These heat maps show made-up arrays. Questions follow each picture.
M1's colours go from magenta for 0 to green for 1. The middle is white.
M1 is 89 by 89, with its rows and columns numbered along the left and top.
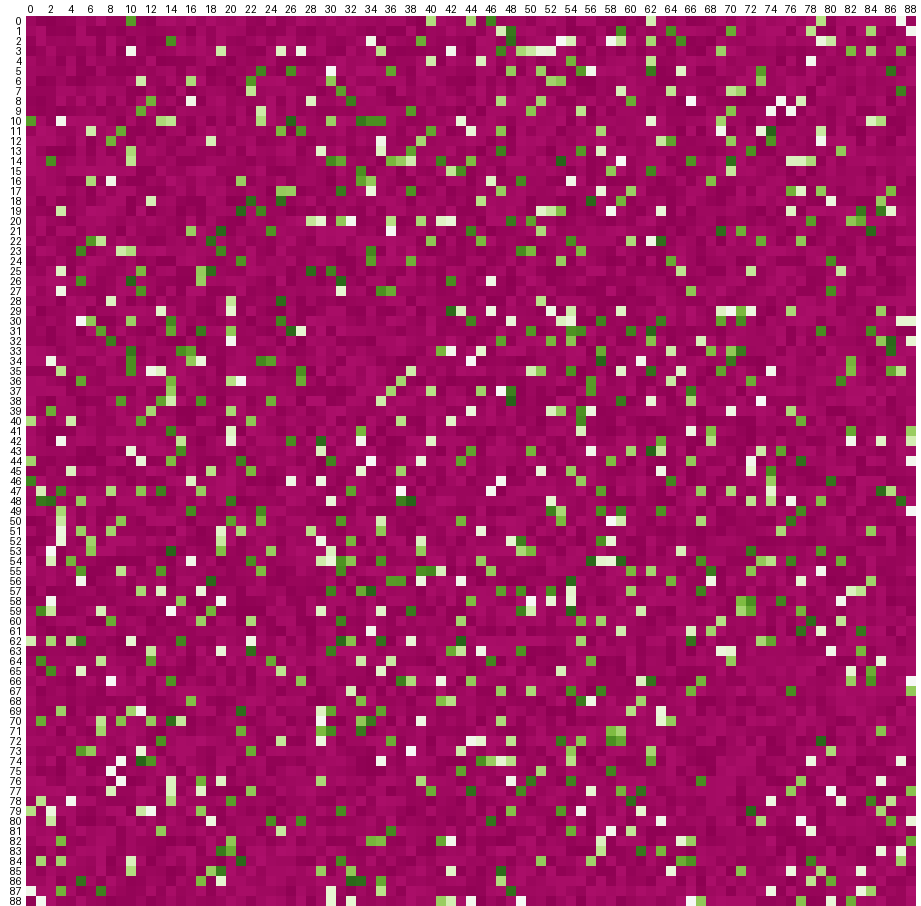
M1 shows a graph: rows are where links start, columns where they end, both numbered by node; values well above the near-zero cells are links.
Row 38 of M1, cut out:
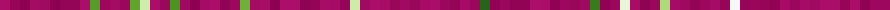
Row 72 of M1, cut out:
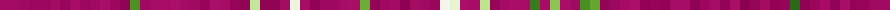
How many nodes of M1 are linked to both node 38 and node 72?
3
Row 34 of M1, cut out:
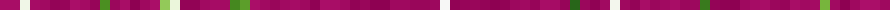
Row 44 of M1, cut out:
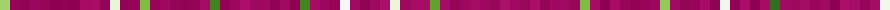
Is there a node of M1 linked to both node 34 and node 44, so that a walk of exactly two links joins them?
no
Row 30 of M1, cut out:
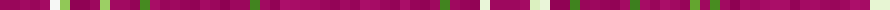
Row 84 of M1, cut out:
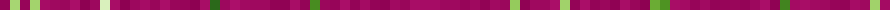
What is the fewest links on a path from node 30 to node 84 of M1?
2
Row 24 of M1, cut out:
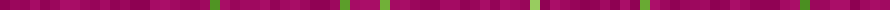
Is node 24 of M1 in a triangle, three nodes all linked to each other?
no
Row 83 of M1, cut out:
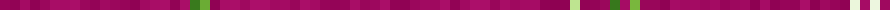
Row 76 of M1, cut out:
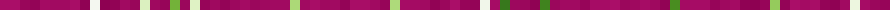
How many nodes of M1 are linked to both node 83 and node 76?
2
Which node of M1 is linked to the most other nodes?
node 54
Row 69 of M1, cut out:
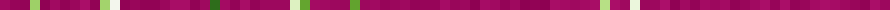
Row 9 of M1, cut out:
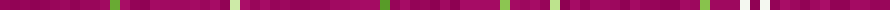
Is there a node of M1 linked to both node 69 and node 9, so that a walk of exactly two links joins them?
yes
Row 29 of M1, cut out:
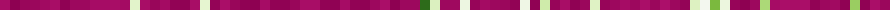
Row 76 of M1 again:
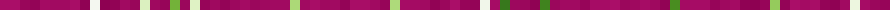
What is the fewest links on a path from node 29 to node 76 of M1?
1
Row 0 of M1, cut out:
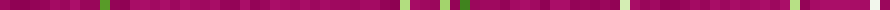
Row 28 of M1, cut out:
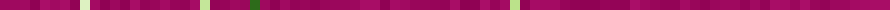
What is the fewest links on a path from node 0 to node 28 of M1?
4
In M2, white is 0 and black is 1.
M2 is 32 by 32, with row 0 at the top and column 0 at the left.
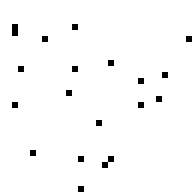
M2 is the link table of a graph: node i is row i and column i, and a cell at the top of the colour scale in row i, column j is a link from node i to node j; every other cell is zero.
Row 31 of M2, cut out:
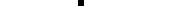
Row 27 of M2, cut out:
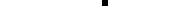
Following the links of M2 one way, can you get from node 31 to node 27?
no
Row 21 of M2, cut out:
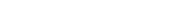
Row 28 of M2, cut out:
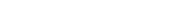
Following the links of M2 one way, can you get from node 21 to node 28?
no
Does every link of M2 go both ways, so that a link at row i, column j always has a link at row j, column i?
no
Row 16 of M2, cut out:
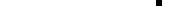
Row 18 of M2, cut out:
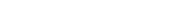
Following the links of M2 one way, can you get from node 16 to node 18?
yes
